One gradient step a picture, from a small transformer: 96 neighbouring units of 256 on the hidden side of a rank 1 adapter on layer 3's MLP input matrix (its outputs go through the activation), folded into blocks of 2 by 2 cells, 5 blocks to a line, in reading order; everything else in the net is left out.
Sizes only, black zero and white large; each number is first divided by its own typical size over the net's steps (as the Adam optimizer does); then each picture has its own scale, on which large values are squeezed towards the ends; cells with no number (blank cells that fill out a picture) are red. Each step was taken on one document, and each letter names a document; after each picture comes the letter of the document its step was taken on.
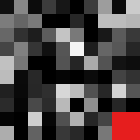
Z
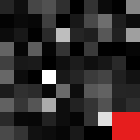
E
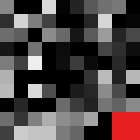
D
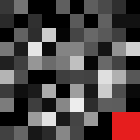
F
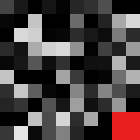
F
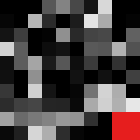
D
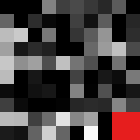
D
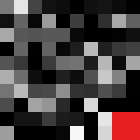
Z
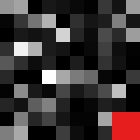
E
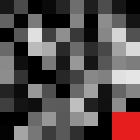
F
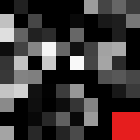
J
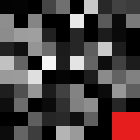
J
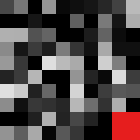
F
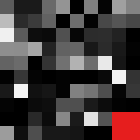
J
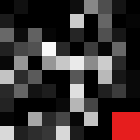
J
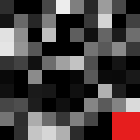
D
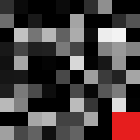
F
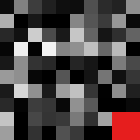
Z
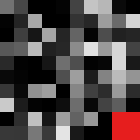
F
